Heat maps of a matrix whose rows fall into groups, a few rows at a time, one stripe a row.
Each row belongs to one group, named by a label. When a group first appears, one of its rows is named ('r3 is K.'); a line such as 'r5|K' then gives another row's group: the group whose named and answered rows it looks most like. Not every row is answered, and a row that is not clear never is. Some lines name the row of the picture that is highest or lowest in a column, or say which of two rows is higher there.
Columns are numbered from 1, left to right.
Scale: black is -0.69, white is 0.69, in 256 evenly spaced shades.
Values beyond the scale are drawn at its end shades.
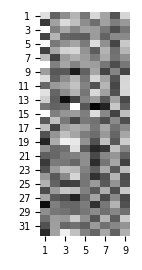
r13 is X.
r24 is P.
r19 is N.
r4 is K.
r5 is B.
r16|K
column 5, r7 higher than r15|Yes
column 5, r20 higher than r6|No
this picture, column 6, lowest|14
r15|B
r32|N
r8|B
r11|N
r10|B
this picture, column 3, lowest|13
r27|X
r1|B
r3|B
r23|N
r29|X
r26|N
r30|N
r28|K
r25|X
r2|N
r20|P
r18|N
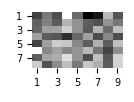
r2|P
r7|N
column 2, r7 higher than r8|Yes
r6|B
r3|N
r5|N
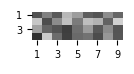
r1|P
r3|X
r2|B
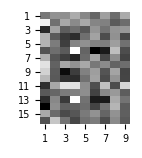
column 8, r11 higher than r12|No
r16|K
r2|B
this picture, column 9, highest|11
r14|K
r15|X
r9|X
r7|X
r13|P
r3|K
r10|X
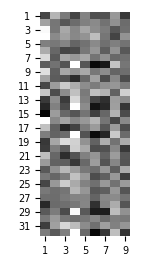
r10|X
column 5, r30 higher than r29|Yes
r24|P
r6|X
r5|X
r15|K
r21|X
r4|B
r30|K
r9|B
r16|B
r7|B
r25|N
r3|B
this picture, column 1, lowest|15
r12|B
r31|N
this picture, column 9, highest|12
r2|X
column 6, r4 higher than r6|Yes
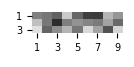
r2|X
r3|B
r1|P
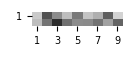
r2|X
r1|B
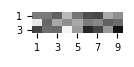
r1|P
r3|P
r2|B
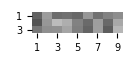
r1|K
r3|N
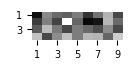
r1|K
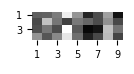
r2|K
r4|P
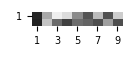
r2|K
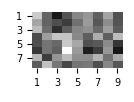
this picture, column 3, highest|4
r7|B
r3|X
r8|K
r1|X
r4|N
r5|P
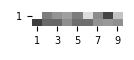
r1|B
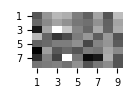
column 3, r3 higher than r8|Yes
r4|X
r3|N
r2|N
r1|N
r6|K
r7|P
